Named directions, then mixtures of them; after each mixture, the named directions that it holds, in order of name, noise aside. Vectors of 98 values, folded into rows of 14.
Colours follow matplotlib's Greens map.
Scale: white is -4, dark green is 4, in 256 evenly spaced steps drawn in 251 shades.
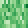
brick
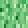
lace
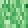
brick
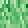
brick, lace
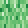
brick, lace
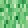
lace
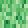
brick, lace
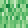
brick, lace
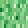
lace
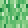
brick, lace
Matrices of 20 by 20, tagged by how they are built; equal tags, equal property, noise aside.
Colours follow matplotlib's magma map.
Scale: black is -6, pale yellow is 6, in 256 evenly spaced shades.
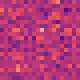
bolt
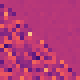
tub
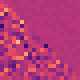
tub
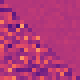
tub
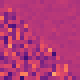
tub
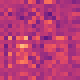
bolt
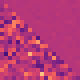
tub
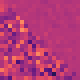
tub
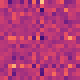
bolt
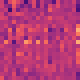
bolt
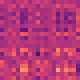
bolt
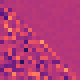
tub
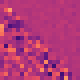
tub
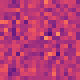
bolt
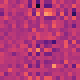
bolt
